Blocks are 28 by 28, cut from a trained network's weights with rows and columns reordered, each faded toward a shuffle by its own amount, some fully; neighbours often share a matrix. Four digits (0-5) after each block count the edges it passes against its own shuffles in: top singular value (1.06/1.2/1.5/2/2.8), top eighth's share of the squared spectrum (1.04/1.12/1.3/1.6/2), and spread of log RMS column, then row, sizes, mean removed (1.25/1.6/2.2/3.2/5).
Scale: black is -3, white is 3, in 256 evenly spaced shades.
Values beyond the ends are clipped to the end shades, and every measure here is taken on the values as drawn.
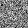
0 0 0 0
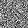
2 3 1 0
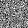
0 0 0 0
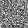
2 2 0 0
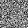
2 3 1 0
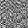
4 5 2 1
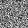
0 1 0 0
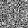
3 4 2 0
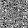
1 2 1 0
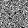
0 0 0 0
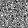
0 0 0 0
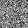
0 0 0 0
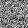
2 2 0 0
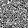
0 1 0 0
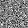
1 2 0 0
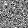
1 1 0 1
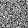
0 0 0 0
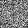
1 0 0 0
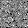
0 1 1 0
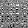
3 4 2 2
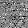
1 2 0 1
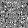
1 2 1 0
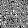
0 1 1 0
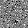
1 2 0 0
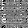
3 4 3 1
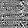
2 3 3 0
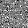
1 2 1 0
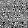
1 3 2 1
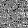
1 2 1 0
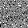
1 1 0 0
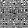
2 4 3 2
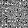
2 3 1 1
